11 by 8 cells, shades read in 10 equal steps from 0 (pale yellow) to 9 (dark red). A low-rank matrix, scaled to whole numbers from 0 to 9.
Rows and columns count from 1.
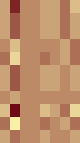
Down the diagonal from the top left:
3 6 4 4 5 3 4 4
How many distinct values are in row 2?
4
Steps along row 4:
down up same same same down up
